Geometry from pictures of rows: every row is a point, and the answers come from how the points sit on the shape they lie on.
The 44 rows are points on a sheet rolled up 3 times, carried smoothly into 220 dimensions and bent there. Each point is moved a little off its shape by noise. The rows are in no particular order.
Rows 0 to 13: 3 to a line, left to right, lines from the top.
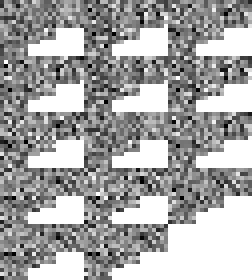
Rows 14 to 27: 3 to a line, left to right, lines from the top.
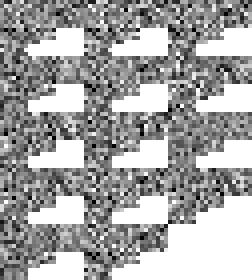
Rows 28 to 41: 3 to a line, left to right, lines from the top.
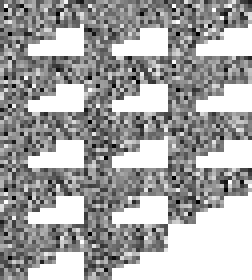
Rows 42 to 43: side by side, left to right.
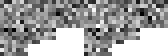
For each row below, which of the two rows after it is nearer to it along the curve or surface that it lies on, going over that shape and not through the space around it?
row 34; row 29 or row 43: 29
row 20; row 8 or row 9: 9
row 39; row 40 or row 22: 40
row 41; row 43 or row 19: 43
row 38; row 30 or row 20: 20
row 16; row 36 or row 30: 30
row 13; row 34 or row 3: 3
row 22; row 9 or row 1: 9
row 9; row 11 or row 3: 3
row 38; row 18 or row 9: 18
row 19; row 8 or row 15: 15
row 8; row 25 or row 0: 0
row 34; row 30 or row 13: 13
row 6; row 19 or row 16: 16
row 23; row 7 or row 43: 7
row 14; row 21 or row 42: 42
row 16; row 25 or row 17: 17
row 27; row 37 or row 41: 41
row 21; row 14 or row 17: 17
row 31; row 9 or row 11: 9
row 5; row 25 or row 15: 15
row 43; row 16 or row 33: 16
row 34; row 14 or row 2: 2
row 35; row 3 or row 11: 3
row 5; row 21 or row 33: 21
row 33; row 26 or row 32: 26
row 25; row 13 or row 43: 13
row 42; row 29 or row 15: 29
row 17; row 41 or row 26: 41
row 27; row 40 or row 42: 42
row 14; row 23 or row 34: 23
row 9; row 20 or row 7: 20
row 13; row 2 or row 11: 2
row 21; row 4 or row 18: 4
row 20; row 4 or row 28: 4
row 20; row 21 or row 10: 21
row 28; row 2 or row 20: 2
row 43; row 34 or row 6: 6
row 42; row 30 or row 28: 28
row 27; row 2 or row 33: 2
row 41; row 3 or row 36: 3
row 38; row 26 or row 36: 26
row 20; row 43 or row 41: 41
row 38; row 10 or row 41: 41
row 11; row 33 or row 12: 33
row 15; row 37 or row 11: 37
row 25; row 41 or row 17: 17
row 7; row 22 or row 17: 22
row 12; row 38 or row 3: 3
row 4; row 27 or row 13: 27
